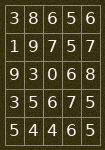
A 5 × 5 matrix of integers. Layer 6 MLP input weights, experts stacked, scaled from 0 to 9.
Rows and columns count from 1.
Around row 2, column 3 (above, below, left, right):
6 0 9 5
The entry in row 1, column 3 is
6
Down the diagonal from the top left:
3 9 0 7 5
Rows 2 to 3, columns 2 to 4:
9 7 5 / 3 0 6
